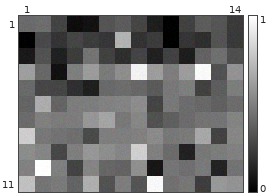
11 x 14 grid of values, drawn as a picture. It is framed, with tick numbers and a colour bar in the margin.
Overall the values sit about 40% of the way up the scale. The bottom part is higher, past a seam about 30% of the way down. The middle right is the smoothest part. The halves do not mirror each other.
